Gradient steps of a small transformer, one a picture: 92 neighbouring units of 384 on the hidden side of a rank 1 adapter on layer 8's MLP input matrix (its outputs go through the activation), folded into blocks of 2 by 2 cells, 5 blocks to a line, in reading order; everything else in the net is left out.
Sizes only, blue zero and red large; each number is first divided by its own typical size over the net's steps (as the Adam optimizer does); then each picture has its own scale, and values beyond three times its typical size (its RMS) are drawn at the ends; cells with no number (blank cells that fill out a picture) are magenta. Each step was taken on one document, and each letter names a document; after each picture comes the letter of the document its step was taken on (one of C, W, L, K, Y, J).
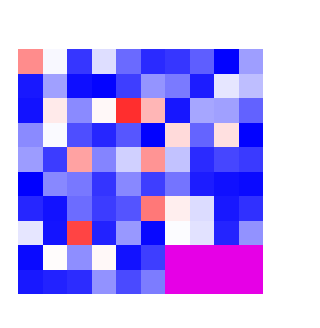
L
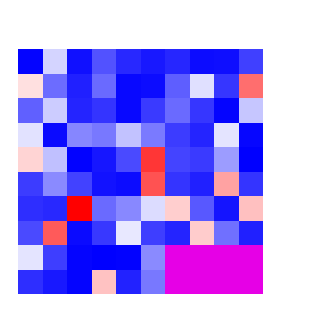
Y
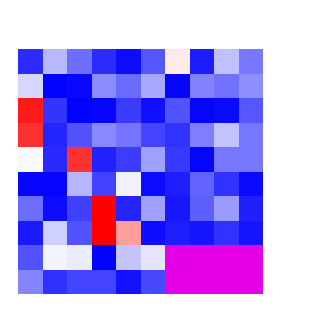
Y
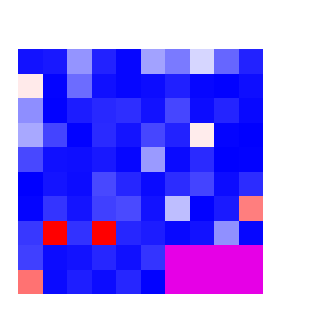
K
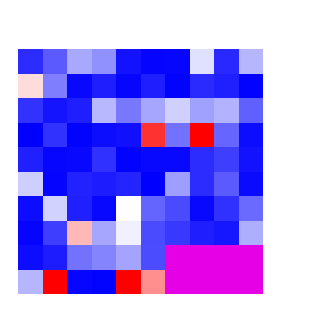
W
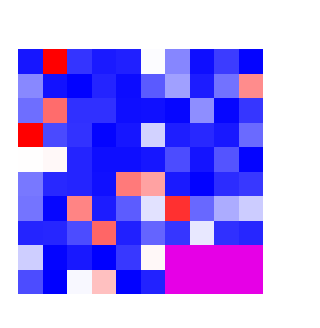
Y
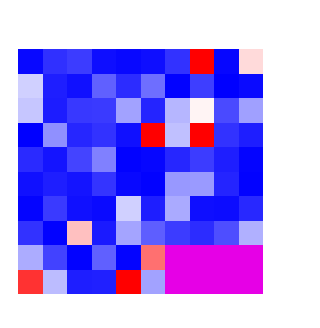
W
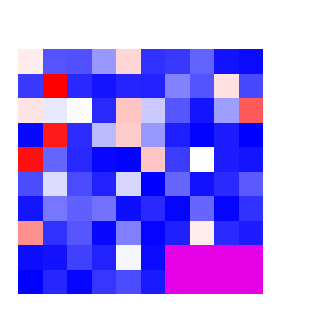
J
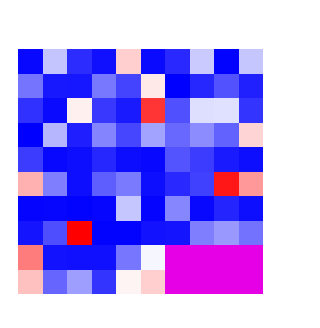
W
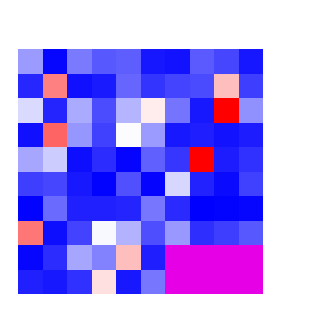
J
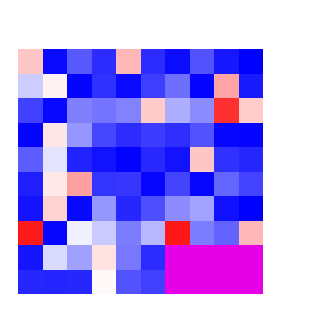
J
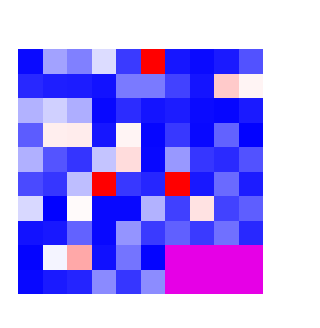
L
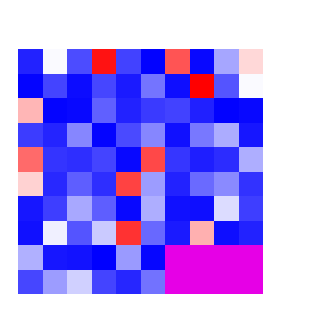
Y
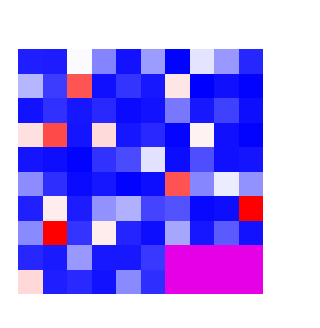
K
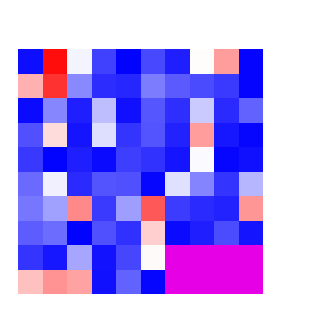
K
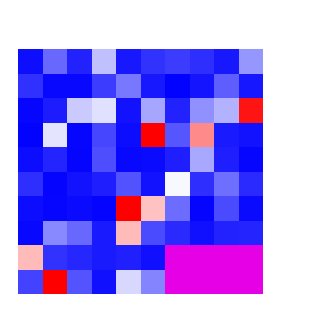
W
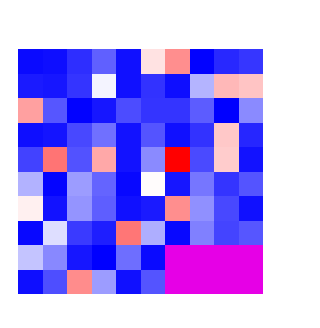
Y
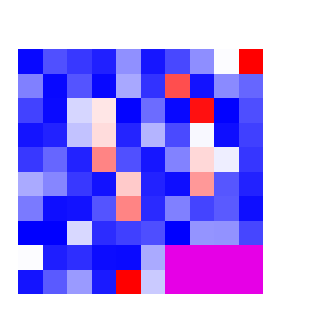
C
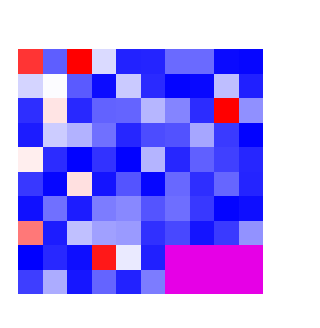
J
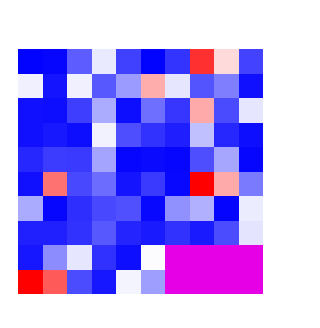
C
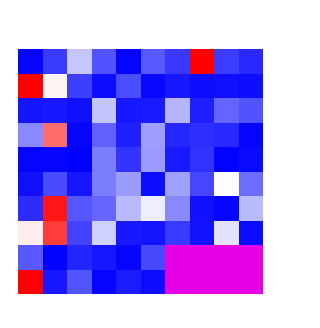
K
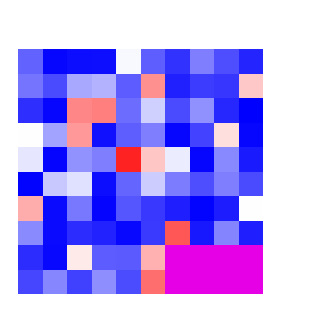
L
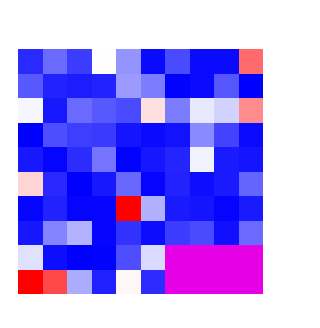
W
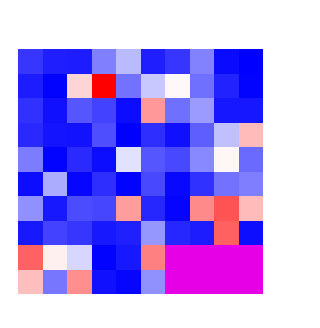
C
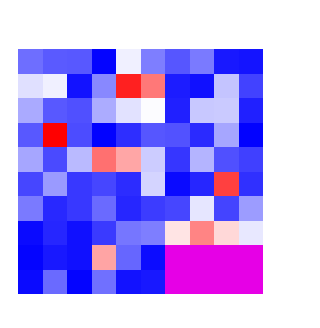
L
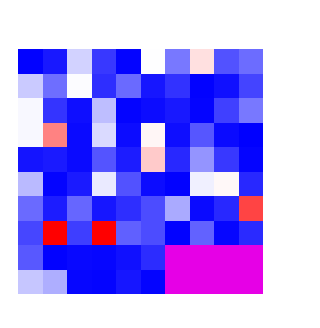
K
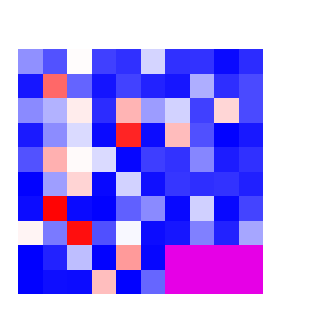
J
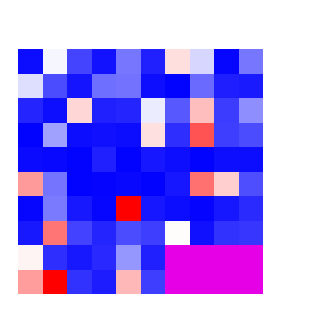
W
